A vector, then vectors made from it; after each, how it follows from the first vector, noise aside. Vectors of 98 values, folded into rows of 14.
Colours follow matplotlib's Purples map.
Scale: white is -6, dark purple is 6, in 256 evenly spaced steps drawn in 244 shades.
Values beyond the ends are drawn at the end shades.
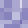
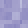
shrunk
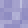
shrunk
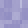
shrunk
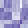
scaled up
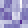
scaled up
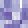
scaled up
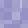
shrunk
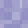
shrunk
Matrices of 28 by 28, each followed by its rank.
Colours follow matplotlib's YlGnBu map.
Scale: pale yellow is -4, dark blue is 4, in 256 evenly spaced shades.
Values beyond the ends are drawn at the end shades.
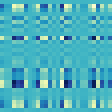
one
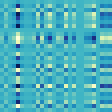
one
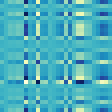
one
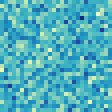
full rank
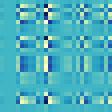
one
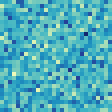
full rank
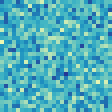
full rank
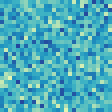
full rank
